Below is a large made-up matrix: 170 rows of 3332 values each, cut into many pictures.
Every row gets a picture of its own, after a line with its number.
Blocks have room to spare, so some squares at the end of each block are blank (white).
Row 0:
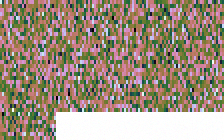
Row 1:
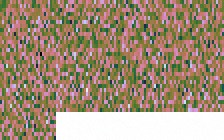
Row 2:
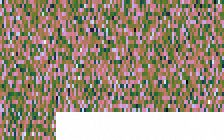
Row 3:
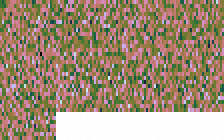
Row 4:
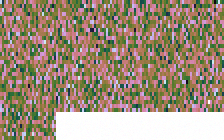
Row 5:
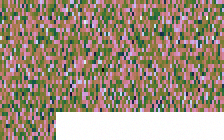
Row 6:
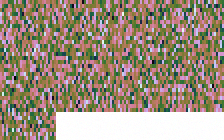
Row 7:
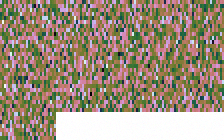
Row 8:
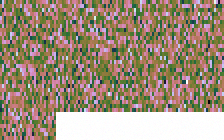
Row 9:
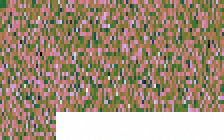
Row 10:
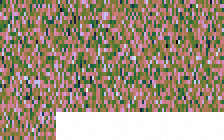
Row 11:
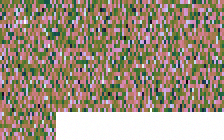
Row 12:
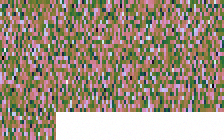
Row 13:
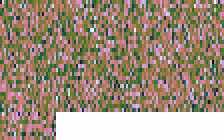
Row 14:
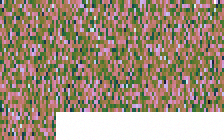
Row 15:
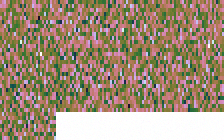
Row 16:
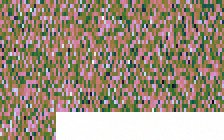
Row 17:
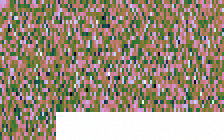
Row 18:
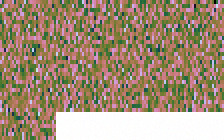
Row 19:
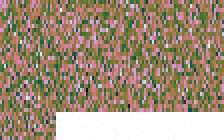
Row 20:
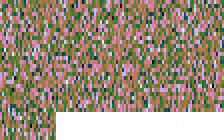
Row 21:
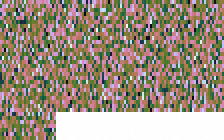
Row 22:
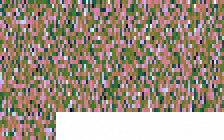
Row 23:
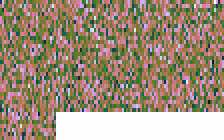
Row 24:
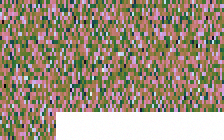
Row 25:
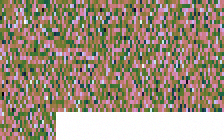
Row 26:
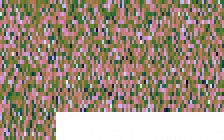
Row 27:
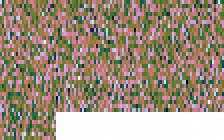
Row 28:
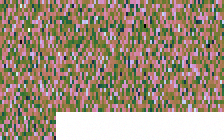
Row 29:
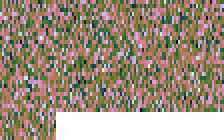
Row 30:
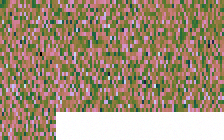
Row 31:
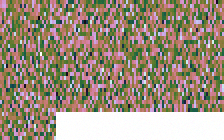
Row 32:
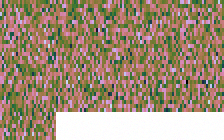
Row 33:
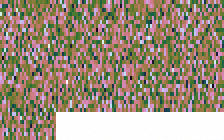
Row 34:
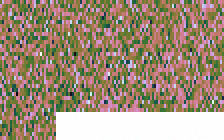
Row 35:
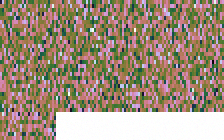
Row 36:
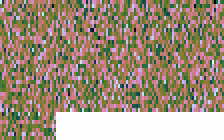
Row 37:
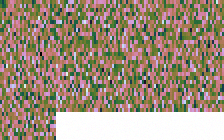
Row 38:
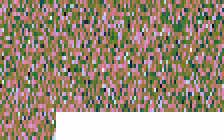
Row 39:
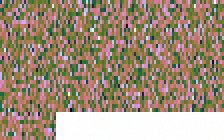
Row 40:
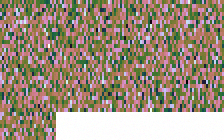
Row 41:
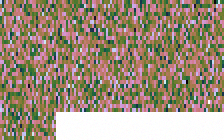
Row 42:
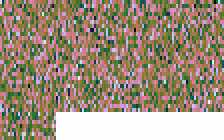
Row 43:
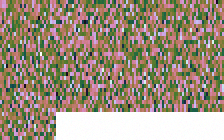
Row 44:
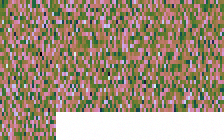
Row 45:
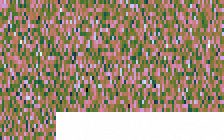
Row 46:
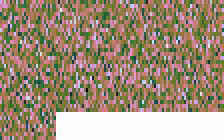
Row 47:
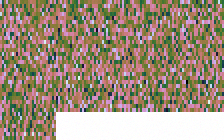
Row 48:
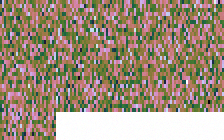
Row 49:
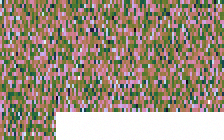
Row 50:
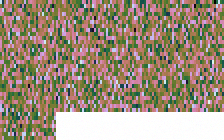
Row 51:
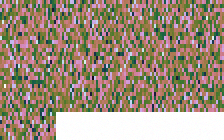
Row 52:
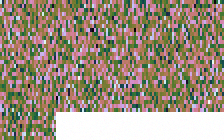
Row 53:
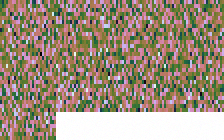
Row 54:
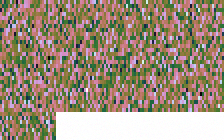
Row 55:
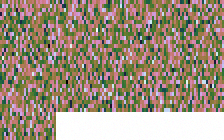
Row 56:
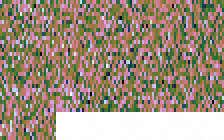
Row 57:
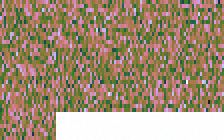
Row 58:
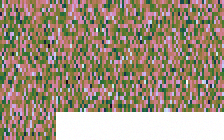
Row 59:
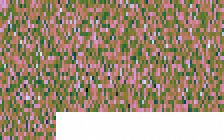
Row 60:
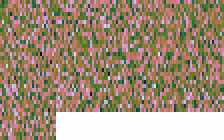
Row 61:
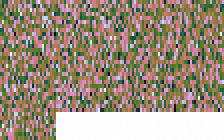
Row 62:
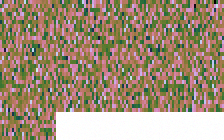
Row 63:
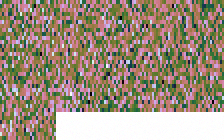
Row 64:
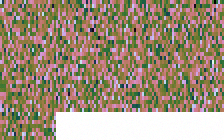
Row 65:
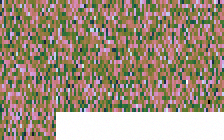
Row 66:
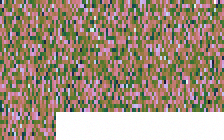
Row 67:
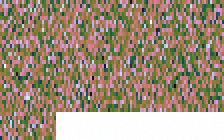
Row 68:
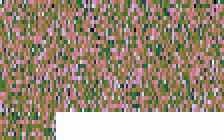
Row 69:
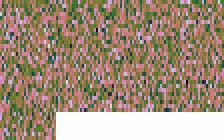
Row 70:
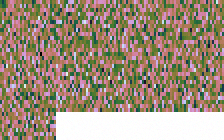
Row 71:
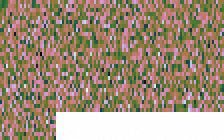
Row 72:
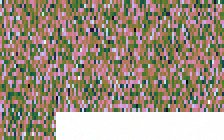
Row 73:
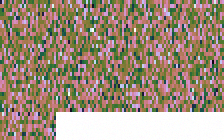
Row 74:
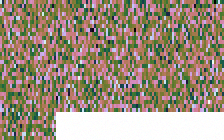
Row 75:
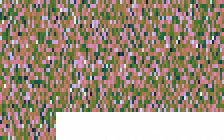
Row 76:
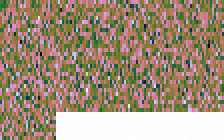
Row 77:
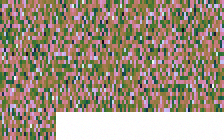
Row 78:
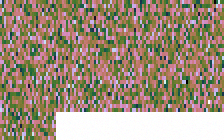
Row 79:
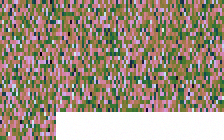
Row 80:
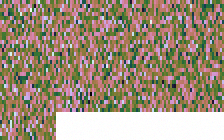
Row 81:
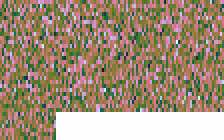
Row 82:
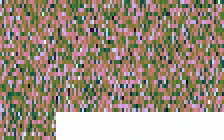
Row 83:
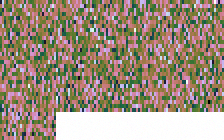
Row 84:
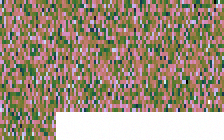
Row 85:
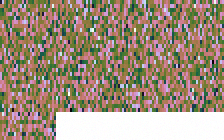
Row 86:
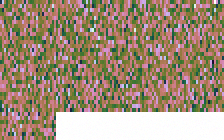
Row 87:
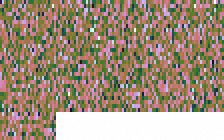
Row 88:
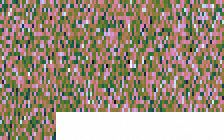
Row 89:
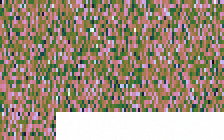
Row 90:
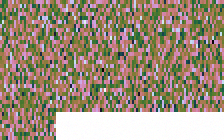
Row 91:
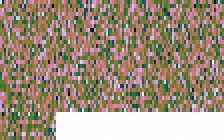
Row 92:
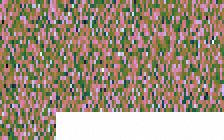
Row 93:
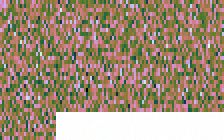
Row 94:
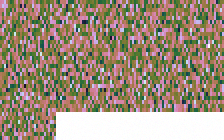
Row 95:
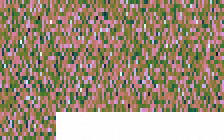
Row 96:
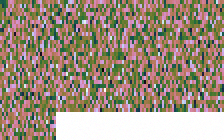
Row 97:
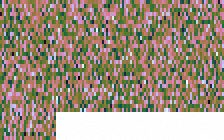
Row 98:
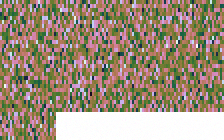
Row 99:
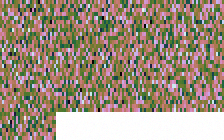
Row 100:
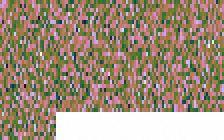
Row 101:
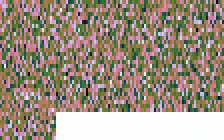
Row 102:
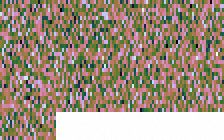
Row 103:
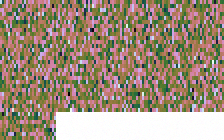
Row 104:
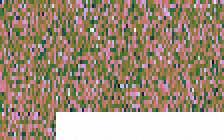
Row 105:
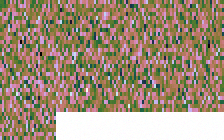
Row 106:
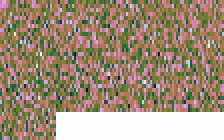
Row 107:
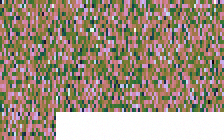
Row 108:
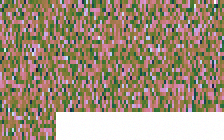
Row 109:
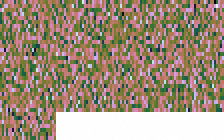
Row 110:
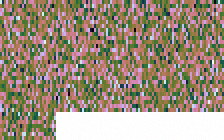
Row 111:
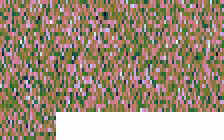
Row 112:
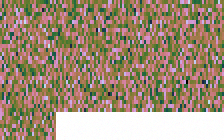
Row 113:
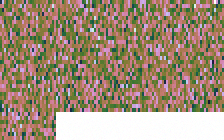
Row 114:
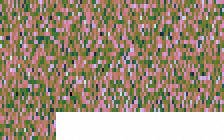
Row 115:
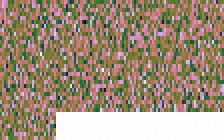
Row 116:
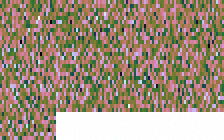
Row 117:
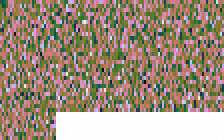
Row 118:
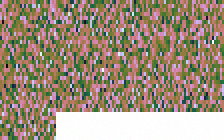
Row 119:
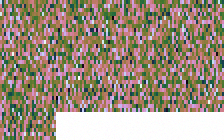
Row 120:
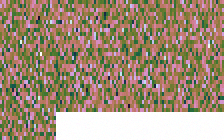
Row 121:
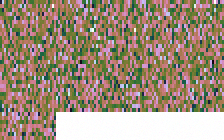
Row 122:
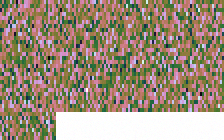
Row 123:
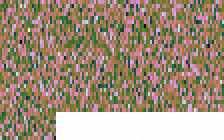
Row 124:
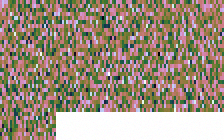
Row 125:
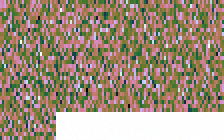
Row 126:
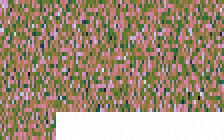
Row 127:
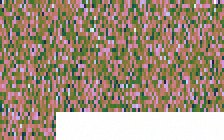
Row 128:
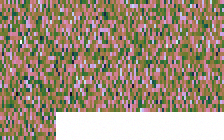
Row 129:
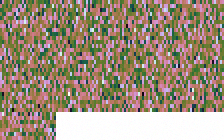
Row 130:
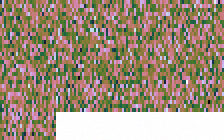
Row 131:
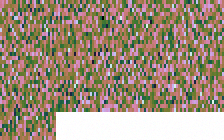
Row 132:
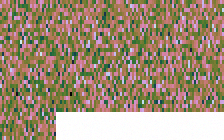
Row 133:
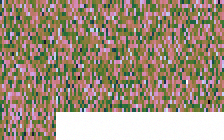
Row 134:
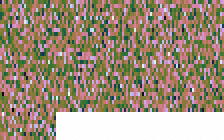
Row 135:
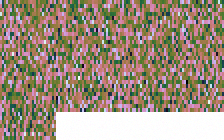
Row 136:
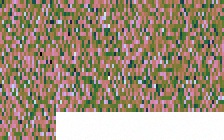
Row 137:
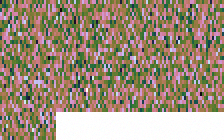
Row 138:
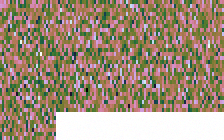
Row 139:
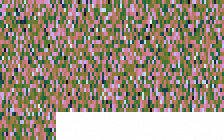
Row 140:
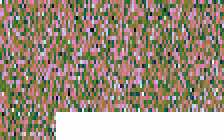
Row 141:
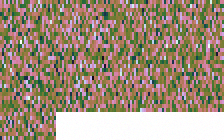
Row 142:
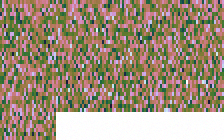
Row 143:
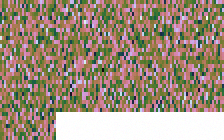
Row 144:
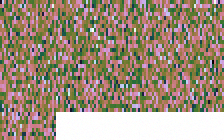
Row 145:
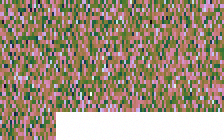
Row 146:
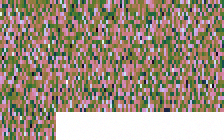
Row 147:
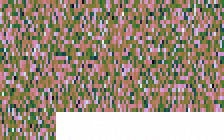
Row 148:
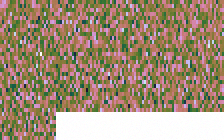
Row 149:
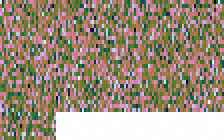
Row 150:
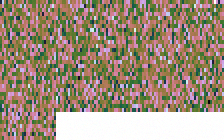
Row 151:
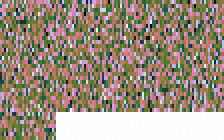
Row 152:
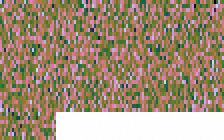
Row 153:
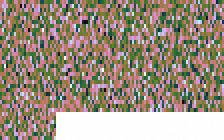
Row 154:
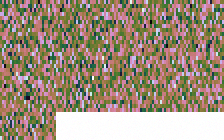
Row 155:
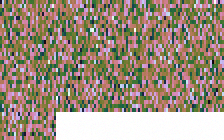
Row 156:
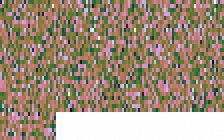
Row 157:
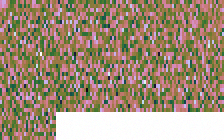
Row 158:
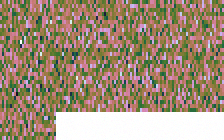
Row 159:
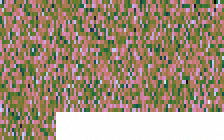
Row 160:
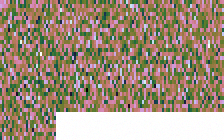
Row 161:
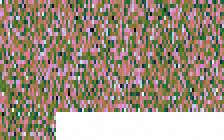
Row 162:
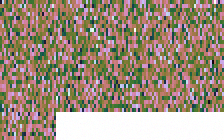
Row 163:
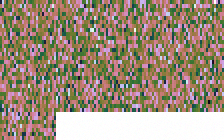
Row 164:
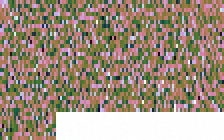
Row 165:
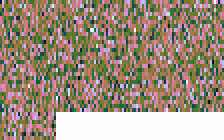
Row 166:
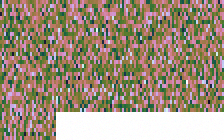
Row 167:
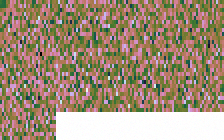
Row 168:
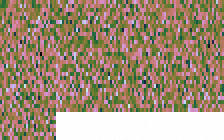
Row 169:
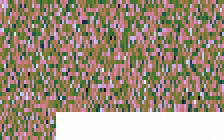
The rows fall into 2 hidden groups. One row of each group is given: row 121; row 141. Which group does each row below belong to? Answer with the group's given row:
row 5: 141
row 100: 141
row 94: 141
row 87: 121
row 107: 121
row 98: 141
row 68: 121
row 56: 141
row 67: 141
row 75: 141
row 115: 141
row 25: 121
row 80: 141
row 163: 121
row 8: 121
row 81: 141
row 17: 141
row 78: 121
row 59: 141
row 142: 121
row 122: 141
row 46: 141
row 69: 121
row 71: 141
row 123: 141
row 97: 121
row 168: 141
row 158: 141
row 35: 121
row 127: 121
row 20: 121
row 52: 121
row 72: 121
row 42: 121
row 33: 121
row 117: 141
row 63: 141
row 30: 141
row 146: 121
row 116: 141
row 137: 141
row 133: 121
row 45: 141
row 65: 121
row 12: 121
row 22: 121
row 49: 121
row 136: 141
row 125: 141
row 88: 141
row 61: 141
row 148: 141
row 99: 141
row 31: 141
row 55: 121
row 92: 141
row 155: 121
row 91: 121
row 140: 121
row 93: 141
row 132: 141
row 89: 121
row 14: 121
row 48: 121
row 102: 141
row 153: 141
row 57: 121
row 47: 121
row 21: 121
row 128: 141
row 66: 121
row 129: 121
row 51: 141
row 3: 141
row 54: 141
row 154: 141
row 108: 121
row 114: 141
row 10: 141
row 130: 121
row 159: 121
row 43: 141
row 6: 121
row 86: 121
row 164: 141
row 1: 141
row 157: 141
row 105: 141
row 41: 121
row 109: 121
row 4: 121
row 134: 121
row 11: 121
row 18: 121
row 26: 121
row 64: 121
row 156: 121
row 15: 141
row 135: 121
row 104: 121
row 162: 121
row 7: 141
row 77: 121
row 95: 141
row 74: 121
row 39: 121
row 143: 141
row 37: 141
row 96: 141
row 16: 141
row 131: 141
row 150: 121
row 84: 121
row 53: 141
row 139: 121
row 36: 121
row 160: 141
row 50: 121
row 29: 141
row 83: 121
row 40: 121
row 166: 121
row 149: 121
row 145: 141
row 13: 121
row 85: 121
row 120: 141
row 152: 121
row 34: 141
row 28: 141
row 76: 141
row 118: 141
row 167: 141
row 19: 141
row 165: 121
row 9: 141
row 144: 121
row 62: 121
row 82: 121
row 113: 121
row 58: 121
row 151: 121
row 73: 121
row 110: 121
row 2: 121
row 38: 141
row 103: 121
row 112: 121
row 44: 141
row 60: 141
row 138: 141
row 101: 141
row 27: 121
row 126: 141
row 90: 141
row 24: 141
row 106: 141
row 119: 121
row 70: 141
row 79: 141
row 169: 141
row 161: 121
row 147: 121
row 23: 121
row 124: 141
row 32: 121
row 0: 121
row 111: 141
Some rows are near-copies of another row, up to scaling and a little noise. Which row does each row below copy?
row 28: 123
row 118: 92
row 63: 56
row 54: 122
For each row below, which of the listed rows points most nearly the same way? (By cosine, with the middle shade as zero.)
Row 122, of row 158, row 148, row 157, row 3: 3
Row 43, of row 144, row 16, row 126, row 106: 106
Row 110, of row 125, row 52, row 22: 52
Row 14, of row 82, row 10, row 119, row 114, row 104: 104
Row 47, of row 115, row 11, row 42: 42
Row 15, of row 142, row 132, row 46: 46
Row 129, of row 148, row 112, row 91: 112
